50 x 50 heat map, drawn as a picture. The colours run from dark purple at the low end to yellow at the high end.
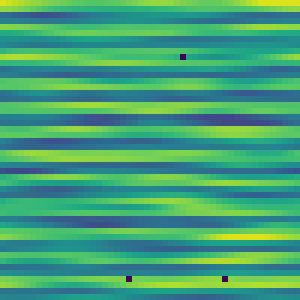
Stripes: horizontal, repeating 12 times. Lone odd cells: 3, each lower than its neighbours. Slope: none. Grain: streaks across.
